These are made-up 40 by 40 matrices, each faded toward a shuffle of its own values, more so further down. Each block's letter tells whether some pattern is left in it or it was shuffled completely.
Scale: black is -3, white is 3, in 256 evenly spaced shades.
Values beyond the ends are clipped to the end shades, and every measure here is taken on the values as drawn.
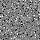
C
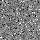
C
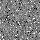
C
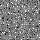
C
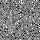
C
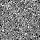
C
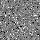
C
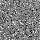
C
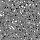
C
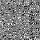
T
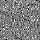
T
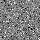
C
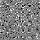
T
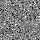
C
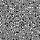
T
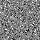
C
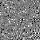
T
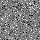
C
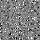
T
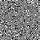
T
